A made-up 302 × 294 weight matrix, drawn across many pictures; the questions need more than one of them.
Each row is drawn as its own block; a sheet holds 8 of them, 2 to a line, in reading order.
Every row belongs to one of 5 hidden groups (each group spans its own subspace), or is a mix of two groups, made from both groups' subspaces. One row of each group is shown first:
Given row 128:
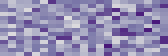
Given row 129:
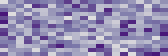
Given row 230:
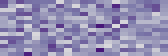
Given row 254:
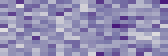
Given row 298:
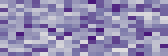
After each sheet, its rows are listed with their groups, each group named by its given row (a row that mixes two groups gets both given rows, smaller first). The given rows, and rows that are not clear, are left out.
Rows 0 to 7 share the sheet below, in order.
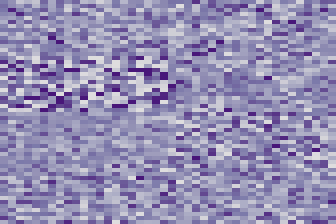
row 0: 298
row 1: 254
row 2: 298
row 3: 254
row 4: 128
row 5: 298
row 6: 298
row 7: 129
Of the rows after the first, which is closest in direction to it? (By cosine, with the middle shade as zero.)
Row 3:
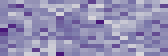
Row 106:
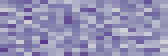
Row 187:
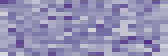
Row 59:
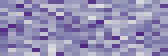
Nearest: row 59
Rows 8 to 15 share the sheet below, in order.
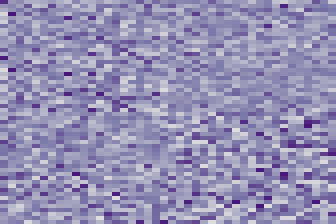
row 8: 129
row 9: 230 and 298
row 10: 129
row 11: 129
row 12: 254
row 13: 128
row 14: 230
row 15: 298
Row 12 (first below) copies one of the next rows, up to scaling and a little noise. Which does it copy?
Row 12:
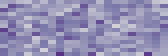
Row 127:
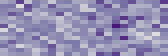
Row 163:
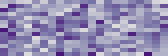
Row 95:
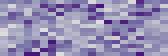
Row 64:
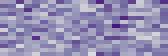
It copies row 163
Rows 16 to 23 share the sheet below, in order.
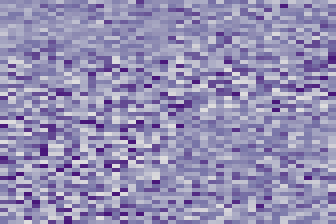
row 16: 254
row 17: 298
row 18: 128
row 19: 128
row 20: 298
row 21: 129
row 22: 230
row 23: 298
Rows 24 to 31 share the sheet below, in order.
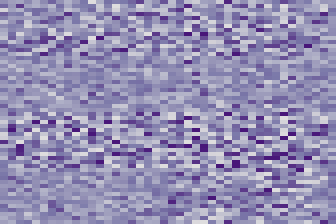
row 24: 298
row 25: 230
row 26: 298
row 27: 230 and 254
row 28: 230
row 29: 230
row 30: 298
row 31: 254
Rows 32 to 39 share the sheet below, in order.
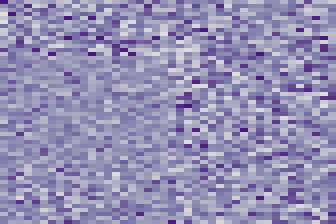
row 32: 129
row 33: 128
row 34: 128
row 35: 128
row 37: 230
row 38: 230
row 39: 129
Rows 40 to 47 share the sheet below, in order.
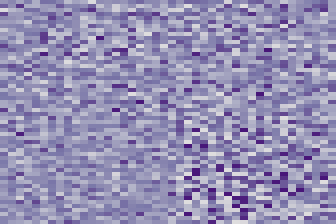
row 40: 298
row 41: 230
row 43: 298
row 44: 128
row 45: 230
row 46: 230
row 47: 230
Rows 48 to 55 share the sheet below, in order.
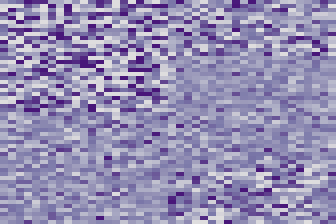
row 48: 128
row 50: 254
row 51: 129
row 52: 128
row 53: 129
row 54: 230
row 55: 254
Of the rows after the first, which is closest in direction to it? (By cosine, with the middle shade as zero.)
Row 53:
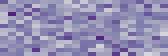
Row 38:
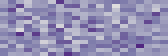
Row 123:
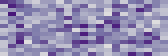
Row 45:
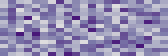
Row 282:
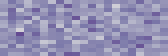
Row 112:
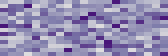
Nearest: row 112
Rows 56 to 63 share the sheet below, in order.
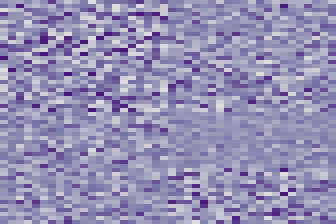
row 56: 298
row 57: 298
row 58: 129
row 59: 254
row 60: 298
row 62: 230
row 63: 230
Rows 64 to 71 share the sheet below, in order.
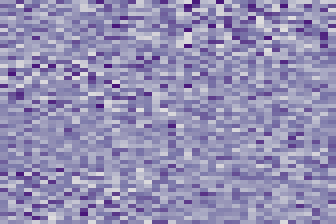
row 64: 254
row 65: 230 and 254
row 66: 230
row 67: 230
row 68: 128
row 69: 129
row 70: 230 and 254
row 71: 129 and 298
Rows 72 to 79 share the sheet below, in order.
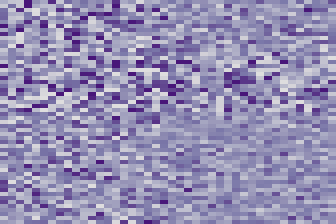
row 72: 230
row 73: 128
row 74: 298
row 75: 128 and 254
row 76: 230
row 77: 128
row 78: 129
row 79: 128
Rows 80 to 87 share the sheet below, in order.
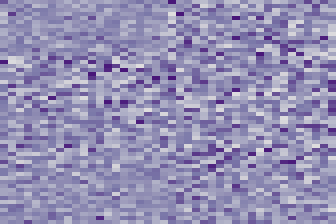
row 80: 129
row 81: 129
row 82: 128
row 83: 129 and 298
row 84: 298
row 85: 298
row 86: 230
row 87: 128
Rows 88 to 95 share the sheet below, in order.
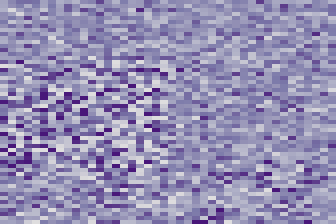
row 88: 298
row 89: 298
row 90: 298
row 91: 129
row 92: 128
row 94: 254
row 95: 254
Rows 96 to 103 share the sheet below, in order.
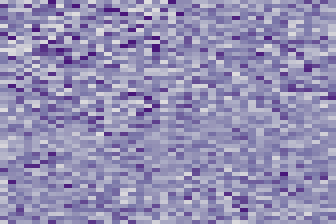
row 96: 128
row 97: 129
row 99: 128
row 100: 254
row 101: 128
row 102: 129
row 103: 230
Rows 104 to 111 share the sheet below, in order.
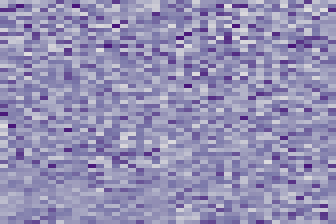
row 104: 230
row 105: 128 and 230
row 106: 128 and 298
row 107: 230
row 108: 129
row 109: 230 and 254
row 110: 254
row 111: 128
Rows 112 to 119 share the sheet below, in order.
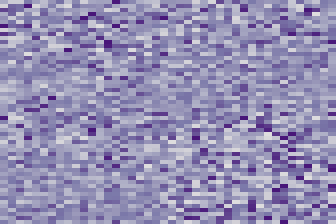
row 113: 128
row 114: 254
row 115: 230
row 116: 128 and 254
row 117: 230 and 254
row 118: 298
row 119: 298
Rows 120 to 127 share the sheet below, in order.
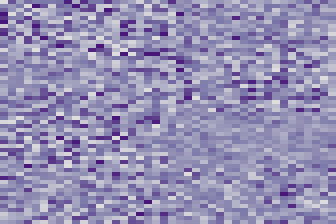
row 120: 129
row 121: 129
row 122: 298
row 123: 128 and 129
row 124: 230
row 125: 129
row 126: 298
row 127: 254
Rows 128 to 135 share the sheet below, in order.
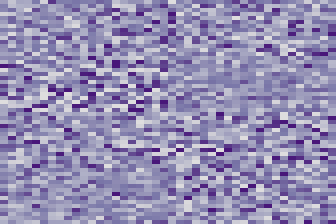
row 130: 298
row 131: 128
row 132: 128
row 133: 128
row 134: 230 and 254
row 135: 230
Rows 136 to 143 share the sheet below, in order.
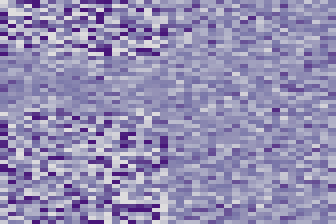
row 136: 129 and 298
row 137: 230
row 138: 254
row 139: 128
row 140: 129
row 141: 298
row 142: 128 and 129
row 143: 298
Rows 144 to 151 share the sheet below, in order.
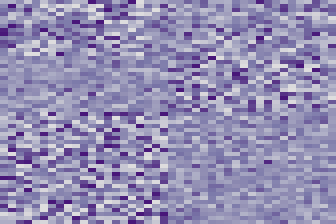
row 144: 254
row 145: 298
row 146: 298
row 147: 128
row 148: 298
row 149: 230
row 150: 298
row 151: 128
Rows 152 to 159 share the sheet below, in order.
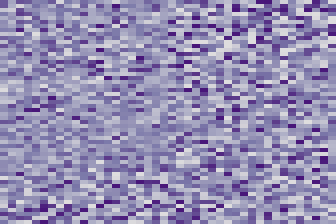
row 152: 230
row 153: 298
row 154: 254
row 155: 230
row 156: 230
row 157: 128
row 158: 298
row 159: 128
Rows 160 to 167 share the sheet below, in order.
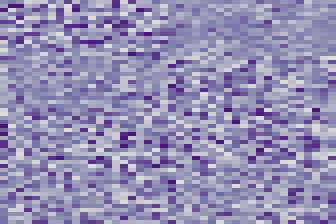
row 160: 128
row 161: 254
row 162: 129
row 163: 254
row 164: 129
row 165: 298
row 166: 128
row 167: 129
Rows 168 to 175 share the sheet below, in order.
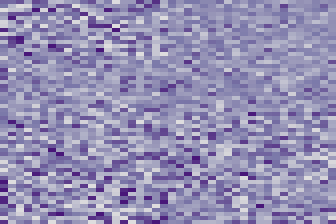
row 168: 230
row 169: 230
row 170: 129
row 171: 254
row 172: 298
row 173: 128 and 298
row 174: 129
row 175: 230
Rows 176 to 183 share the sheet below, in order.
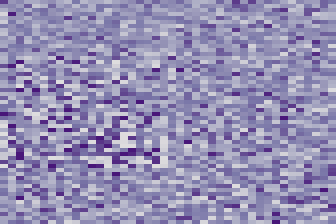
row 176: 129
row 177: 128 and 129
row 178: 230
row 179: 129
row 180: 129
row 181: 230
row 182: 230
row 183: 128
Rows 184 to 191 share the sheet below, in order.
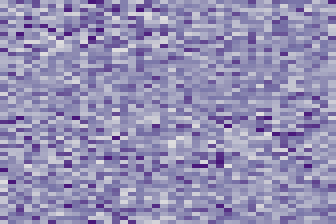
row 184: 298
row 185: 298
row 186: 128 and 230
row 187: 129
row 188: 230
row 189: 254
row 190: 129
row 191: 298
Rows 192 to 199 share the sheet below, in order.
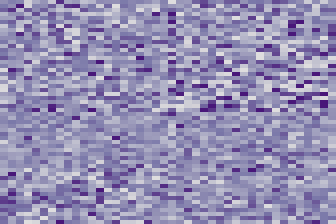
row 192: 230
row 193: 129
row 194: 129 and 254
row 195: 128
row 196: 230 and 254
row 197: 129
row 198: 254
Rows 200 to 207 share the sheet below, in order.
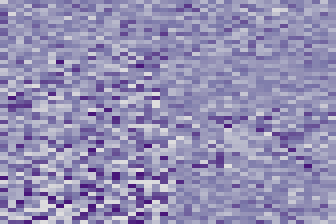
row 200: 129
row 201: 128 and 230
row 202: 128
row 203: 128
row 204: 298
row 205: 254
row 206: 298
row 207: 129
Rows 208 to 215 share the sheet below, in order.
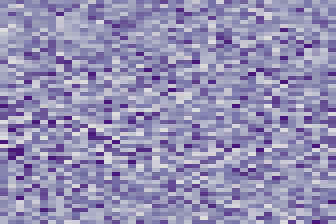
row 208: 254
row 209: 230 and 298
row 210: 128
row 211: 230
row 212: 230
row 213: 298
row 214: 230
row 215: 129
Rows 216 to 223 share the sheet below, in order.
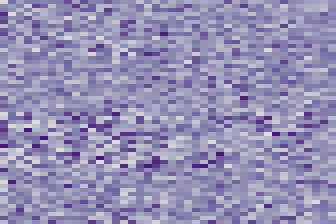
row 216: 129
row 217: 230
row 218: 128
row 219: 230 and 254
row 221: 254
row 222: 129
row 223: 298
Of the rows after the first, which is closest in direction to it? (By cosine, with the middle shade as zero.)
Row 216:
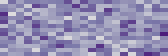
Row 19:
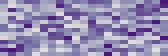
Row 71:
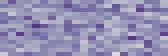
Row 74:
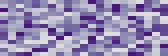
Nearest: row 71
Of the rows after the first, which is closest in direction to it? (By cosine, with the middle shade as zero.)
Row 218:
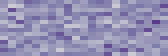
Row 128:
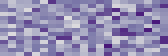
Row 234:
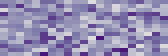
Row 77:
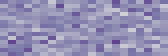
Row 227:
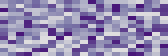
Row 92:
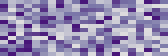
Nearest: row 128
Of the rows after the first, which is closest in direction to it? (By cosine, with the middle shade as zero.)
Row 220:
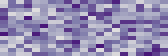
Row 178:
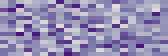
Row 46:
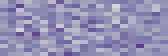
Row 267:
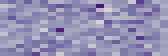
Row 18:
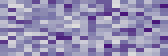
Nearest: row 178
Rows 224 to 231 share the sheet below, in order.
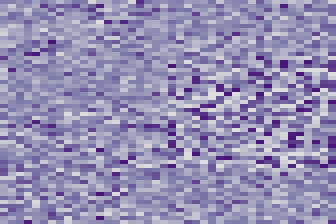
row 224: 254
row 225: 298
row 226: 129
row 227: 298
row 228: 129 and 298
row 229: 129
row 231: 298
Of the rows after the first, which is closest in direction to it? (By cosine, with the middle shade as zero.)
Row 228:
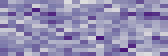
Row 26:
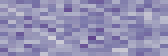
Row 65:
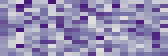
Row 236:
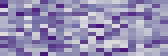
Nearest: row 236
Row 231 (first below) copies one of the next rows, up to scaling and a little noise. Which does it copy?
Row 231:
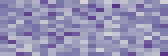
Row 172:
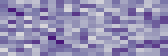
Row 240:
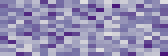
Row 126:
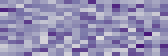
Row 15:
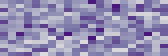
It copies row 240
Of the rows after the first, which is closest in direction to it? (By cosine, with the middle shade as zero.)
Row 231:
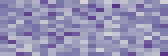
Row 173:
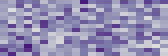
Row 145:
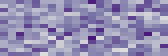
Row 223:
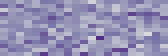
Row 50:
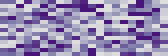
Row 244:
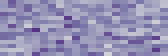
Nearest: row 145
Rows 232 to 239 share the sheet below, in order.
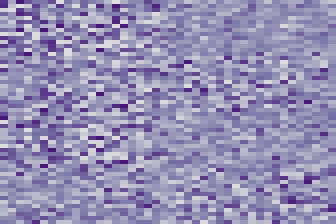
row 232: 230
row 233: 254
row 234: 298
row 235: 230
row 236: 230 and 298
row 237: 128
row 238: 254 and 298
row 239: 128
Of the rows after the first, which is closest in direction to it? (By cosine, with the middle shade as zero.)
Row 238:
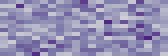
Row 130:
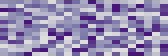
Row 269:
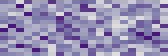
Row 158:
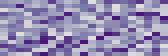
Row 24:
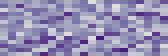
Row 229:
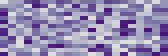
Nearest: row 269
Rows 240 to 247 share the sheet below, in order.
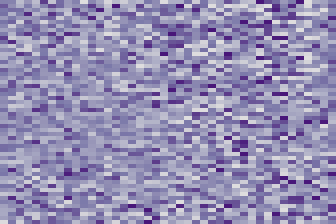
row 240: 298
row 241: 254
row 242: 128
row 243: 254
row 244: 128
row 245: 230
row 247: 128
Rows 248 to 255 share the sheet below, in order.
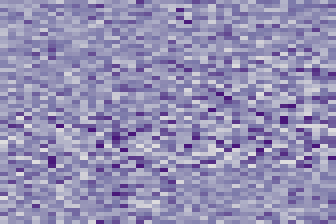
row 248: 254
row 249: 128
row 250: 128
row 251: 298
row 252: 254
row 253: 298
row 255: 129
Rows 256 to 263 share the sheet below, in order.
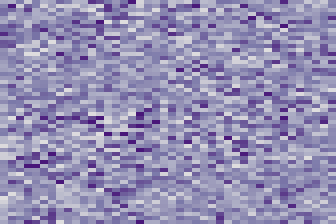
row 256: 254
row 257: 230
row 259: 129
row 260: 254
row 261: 230
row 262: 254
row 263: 254
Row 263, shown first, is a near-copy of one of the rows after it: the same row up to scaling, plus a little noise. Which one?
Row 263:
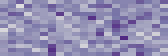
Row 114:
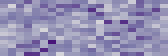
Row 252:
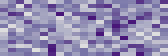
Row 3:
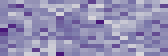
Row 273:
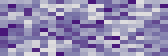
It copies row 252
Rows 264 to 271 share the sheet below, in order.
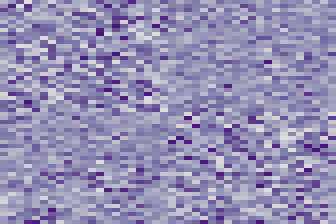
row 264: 254
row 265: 230
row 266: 298
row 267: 128 and 254
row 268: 230
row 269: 254
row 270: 254
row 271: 128 and 254
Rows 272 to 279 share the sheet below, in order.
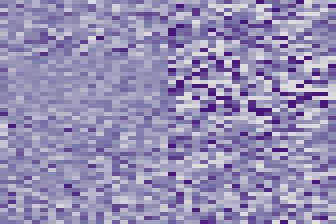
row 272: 298
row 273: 254
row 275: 128
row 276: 129
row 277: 254
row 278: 128
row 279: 128
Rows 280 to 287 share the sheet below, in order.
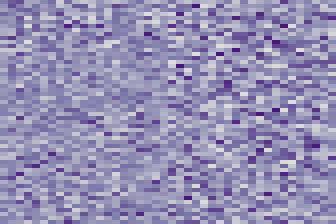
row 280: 128 and 230
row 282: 230
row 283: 128
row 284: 254
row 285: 298
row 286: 230
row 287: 230
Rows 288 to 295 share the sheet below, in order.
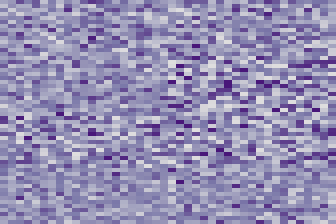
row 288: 298
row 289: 298
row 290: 128
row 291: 128
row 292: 128 and 230
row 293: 298
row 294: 230
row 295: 129
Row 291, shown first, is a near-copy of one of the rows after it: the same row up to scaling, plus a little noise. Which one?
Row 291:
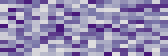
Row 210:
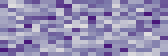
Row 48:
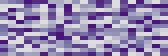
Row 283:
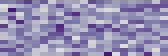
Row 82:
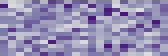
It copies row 283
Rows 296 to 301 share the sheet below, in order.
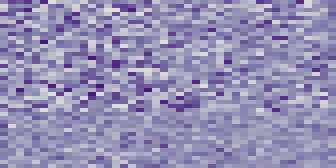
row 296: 128
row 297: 254
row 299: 128
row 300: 129
